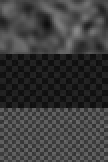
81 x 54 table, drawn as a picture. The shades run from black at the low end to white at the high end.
It is made of 3 by 1 panels. Panel 1,1: low, blotchy. Panel 2,1: very low, checkered, faint in contrast. Panel 3,1: low, checkered.
